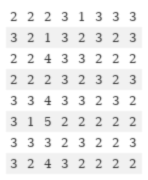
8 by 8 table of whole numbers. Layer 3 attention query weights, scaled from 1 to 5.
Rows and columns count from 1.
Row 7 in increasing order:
2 2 2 3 3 3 3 3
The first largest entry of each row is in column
4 1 3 4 3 3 1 3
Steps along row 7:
same same down up down same up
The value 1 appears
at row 1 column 5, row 2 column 3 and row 6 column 2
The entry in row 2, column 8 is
3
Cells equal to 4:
3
